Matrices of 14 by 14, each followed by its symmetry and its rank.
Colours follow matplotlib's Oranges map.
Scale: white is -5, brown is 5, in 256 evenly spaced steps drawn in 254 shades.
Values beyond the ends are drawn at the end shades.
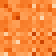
symmetric, rank three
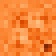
symmetric, rank three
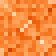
symmetric, full rank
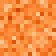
symmetric, full rank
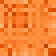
symmetric, rank three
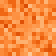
symmetric, full rank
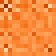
symmetric, rank three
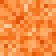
symmetric, full rank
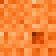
symmetric, rank three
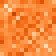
symmetric, full rank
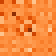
symmetric, rank three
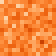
symmetric, full rank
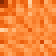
symmetric, rank three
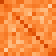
symmetric, full rank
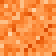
symmetric, full rank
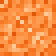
symmetric, full rank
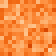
symmetric, full rank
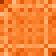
symmetric, rank three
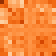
symmetric, rank three
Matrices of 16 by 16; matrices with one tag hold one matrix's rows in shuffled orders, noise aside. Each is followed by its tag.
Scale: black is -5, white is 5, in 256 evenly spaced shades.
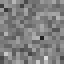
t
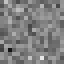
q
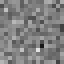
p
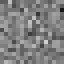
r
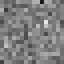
t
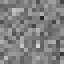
p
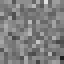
r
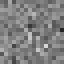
r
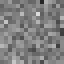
p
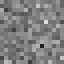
t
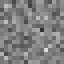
t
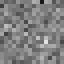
t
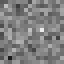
q
